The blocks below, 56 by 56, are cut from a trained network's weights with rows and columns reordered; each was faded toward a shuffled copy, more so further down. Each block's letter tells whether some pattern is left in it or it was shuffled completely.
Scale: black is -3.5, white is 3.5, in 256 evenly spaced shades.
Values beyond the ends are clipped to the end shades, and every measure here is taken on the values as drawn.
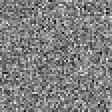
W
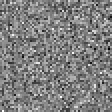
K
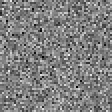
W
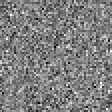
K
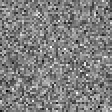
K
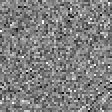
K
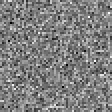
K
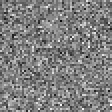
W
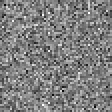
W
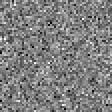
K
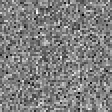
W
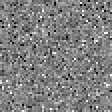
K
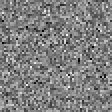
W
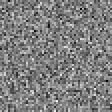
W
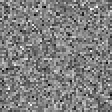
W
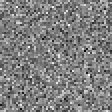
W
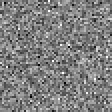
K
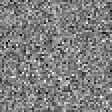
K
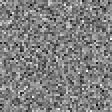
W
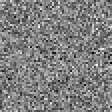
K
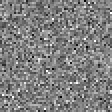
K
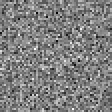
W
